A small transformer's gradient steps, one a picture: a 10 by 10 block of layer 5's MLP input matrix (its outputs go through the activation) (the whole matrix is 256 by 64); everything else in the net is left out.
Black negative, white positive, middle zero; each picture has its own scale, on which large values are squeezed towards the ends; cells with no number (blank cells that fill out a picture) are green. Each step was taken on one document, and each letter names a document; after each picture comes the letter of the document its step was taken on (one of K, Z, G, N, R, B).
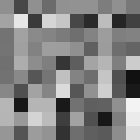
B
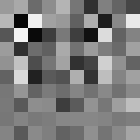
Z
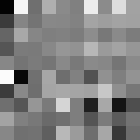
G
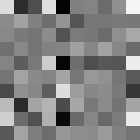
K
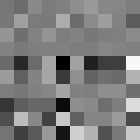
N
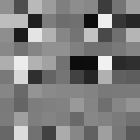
Z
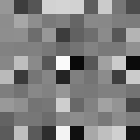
K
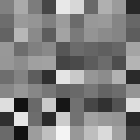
N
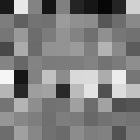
G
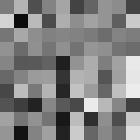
B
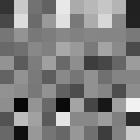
N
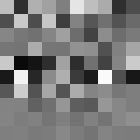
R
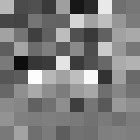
R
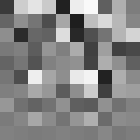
R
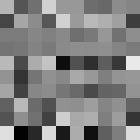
N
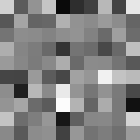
K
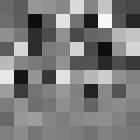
R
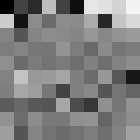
G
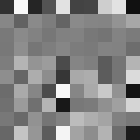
B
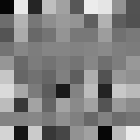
G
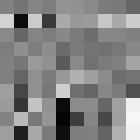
B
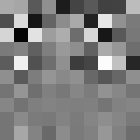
Z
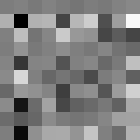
B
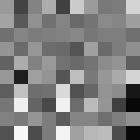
B
